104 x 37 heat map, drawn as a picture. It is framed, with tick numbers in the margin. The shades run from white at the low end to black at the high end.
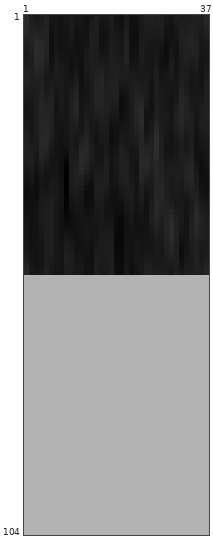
It is made of 2 by 1 panels. Panel 1,1: very high, streaked downward, faint in contrast. Panel 2,1: low, flat.
